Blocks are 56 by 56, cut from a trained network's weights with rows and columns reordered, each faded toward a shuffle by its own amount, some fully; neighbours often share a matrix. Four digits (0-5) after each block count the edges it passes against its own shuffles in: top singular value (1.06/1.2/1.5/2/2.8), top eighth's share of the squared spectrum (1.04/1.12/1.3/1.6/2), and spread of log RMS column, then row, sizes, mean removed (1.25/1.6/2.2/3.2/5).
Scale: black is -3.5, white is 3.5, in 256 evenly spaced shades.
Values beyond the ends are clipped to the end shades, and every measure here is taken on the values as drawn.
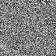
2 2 0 1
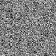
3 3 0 1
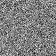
0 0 0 0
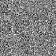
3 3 0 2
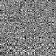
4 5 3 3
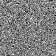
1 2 0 0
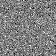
1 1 0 0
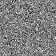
0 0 0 0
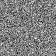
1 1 0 0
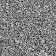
2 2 0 0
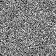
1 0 0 0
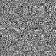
3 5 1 2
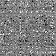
2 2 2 1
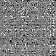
3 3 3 1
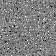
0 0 0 0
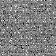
2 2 2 1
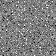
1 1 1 0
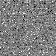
0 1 0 0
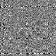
3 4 2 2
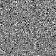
2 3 1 1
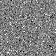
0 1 0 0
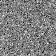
0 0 0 0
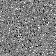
0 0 0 0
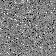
0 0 0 0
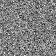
0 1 0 0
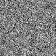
2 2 0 0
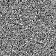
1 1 0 0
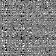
3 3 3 1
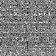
3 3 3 1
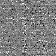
2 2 2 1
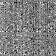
3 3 0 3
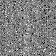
2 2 0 1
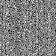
2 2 0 1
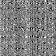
3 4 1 3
